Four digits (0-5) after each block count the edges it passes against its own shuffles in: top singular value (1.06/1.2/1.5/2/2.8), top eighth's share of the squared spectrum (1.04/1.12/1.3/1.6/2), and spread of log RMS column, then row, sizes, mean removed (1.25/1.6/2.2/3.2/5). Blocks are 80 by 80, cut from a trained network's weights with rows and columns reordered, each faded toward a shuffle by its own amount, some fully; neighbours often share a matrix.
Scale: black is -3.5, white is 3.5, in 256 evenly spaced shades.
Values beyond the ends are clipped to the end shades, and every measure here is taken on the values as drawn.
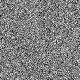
2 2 0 0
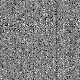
2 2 0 2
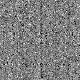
2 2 0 2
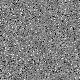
0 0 0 0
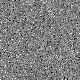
0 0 0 0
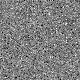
0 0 0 0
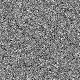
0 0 0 0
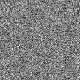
3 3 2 1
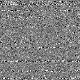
2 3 0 3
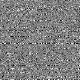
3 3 0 3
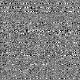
3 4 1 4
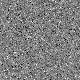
0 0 0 0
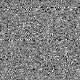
2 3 0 3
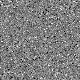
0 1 0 1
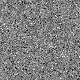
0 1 0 0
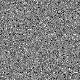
2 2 0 2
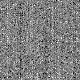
3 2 1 2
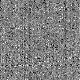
3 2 0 2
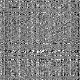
4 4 1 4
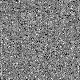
1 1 0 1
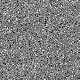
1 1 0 0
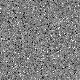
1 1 1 0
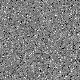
1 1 0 0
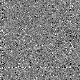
2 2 2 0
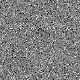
1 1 1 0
